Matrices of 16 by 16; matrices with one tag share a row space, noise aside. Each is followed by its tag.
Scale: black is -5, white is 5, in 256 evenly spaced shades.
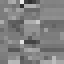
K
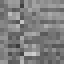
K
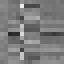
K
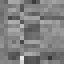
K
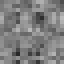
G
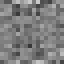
G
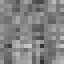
G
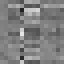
K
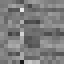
K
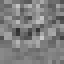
G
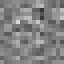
G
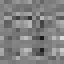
G
